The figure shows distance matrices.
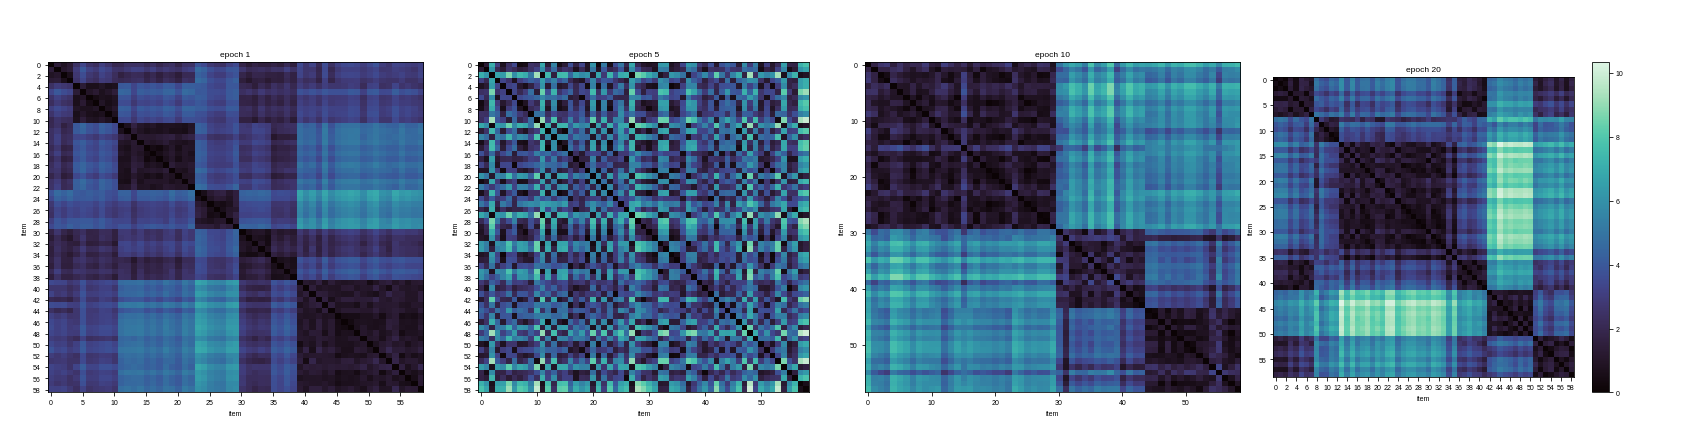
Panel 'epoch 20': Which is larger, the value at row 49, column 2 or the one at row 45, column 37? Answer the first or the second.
the second
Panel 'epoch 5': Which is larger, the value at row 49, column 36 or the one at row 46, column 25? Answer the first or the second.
the second
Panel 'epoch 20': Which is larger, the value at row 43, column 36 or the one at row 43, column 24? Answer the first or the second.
the second
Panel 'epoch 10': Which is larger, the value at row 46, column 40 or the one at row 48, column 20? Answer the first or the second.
the second
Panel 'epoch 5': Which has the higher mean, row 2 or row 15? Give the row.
2
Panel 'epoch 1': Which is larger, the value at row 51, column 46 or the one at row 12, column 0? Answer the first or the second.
the second
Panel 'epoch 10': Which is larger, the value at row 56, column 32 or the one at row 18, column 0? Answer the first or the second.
the first
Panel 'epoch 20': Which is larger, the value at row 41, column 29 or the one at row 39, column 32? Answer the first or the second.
the first
